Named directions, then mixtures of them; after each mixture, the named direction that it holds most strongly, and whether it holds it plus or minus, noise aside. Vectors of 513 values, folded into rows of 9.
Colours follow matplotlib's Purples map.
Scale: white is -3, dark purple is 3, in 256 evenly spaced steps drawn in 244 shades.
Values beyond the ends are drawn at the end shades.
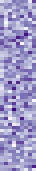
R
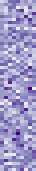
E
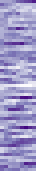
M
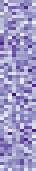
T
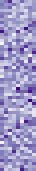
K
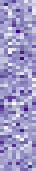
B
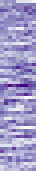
M, minus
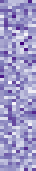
R, minus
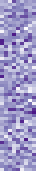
K, minus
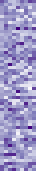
E, minus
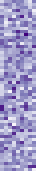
R, plus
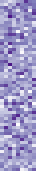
B, minus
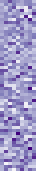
E, plus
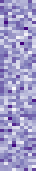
R, minus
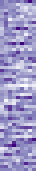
M, plus
